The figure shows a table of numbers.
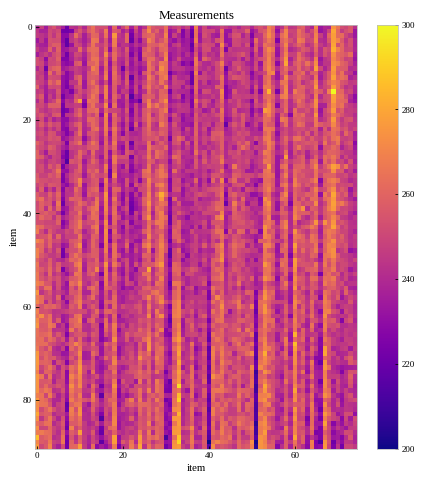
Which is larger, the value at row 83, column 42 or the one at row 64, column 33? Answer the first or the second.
the second
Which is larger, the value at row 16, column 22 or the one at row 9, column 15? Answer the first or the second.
the second
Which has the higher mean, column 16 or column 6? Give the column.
16
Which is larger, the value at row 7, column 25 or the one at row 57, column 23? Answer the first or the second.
the first
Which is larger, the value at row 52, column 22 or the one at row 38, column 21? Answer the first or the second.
the second
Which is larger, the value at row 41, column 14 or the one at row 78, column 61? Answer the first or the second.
the first
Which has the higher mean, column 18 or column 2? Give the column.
18
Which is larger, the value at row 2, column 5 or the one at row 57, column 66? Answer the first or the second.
the first
